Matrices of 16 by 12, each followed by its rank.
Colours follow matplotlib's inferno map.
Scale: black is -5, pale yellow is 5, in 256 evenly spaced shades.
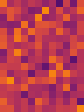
full rank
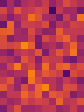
full rank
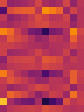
two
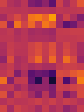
two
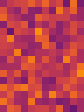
full rank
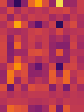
two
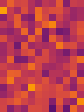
full rank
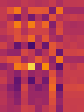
two
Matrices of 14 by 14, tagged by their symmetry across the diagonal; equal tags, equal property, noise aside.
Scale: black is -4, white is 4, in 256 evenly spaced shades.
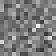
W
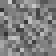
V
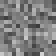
V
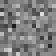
W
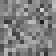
W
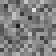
W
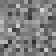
W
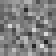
V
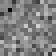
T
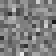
V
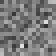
T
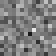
V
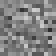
W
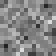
T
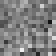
V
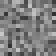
W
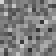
T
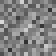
T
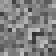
T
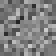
T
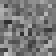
W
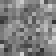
V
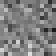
V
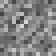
T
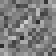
T
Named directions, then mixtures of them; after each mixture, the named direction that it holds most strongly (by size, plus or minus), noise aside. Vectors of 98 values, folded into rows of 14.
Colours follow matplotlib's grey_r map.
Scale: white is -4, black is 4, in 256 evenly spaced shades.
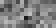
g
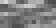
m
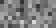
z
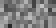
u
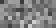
z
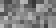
u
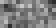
u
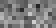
z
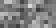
z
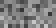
z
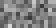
u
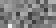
u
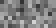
z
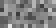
u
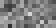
g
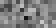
g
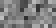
z
